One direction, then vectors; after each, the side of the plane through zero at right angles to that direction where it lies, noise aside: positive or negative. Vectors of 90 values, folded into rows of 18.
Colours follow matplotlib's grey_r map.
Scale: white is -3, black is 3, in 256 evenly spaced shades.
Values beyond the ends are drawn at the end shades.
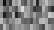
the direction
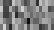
positive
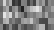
negative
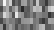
negative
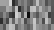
negative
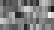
positive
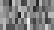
positive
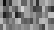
positive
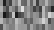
positive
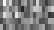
negative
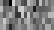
positive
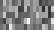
negative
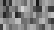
positive
